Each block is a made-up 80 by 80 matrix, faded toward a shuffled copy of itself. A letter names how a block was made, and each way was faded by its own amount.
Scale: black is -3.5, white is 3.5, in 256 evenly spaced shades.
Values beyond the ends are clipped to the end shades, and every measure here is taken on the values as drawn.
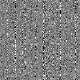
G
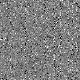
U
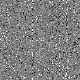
U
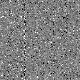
U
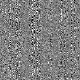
G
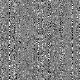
G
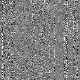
G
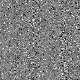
U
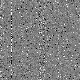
U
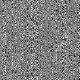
G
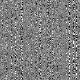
G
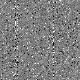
U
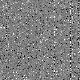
U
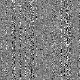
G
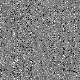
U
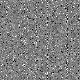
U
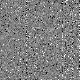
U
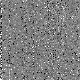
U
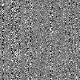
G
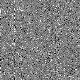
U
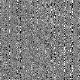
G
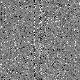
U
